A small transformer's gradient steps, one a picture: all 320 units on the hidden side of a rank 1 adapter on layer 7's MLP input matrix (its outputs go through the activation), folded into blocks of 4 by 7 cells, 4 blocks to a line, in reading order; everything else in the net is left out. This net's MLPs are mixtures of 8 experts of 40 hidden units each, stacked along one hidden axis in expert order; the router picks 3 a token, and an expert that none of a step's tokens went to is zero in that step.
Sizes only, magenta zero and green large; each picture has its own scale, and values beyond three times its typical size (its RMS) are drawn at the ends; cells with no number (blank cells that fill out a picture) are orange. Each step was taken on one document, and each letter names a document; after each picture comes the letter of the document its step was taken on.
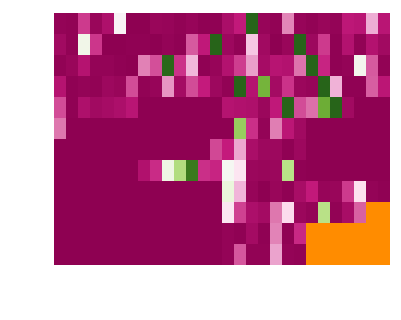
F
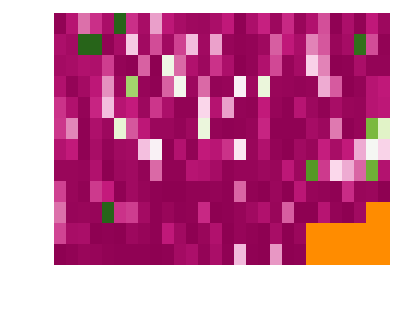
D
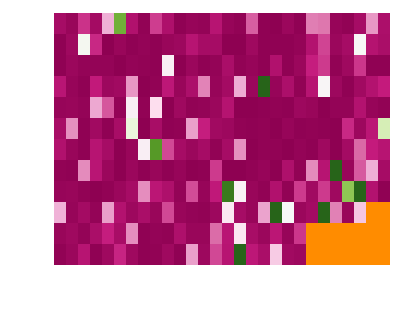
D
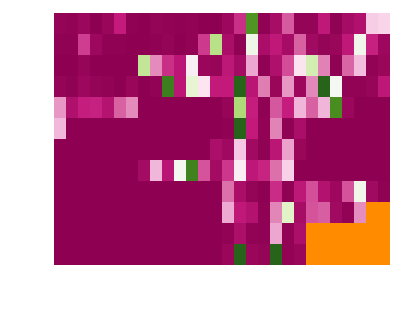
F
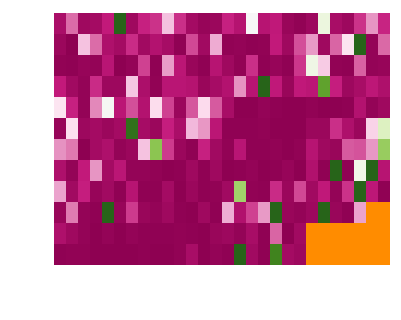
D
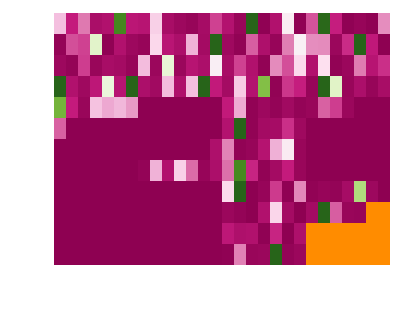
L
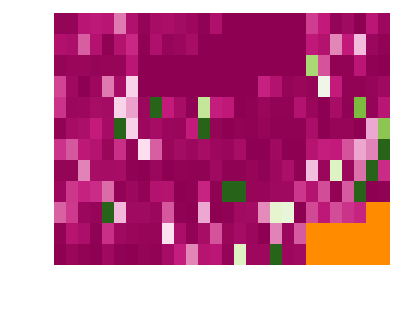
D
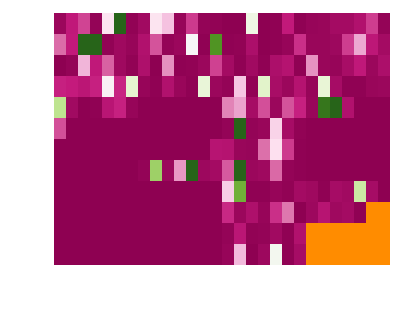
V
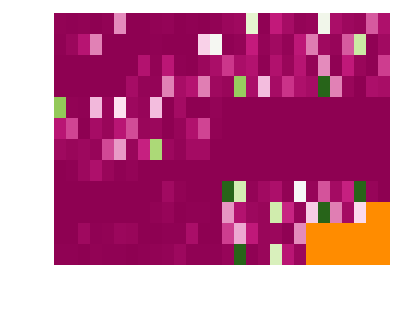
L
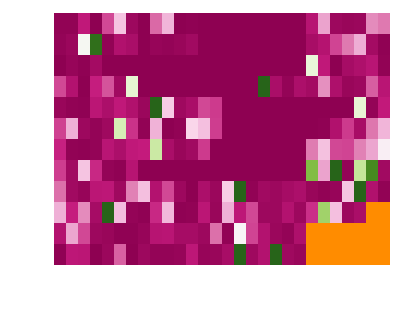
D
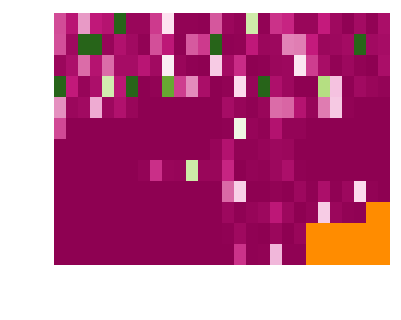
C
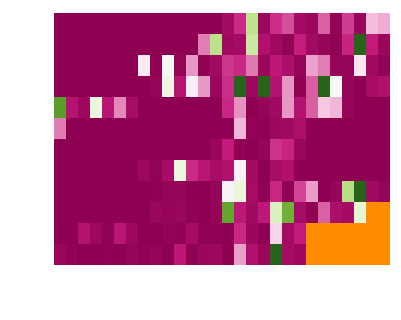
F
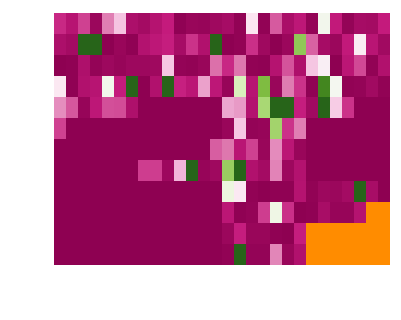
L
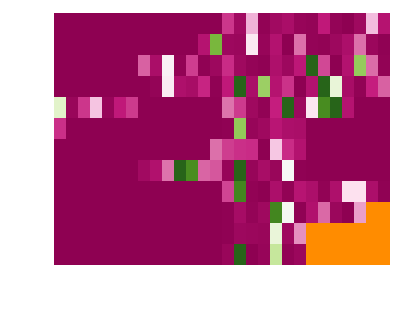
F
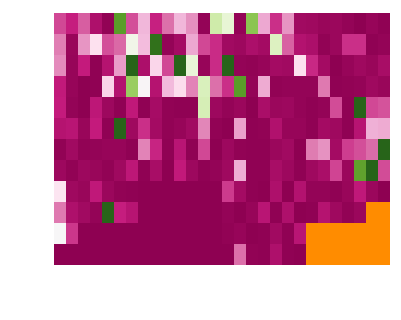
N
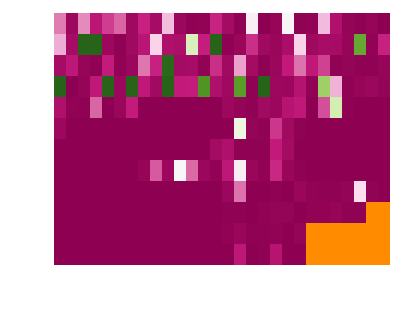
C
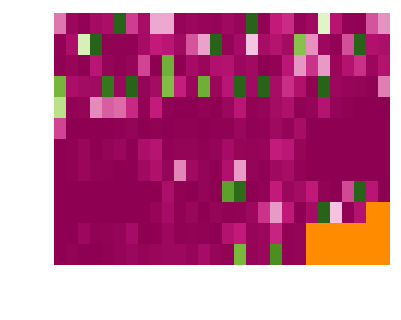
L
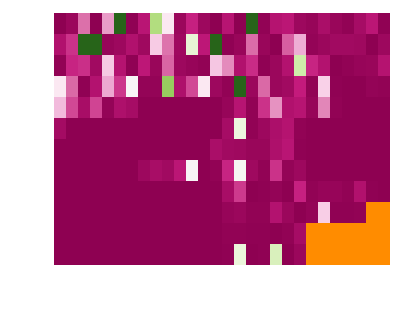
C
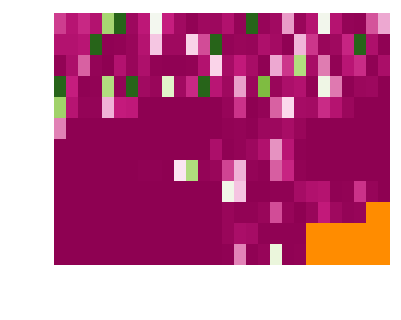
L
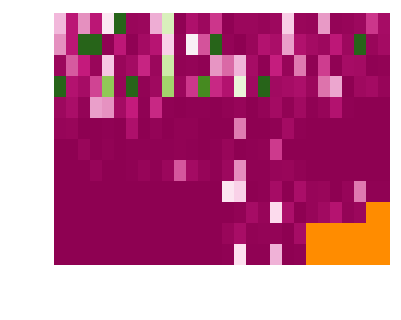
C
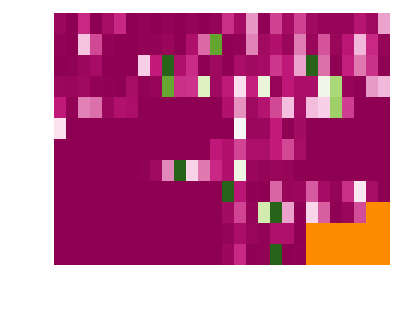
F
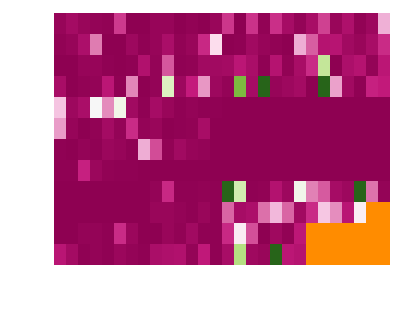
L
